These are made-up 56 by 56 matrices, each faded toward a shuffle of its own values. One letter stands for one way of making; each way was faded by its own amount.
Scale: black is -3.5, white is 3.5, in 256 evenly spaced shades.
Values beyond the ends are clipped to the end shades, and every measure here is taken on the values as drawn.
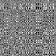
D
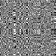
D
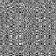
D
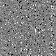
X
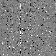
X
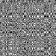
D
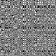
D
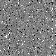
X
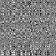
D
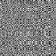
D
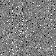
X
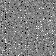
X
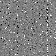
X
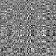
D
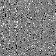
X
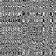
D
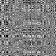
D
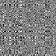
D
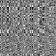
D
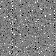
X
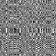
D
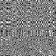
D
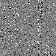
X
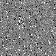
X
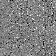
X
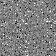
X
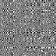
D
